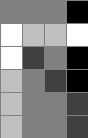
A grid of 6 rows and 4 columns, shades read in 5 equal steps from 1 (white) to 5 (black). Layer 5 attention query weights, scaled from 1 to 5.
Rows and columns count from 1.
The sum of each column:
11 18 18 24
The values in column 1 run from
1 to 3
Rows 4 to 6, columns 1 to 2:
2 3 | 2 3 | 2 3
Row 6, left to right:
2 3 3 4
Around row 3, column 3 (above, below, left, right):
2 4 4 5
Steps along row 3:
up down up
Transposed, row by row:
3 1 1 2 2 2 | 3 2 4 3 3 3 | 3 2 3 4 3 3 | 5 1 5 5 4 4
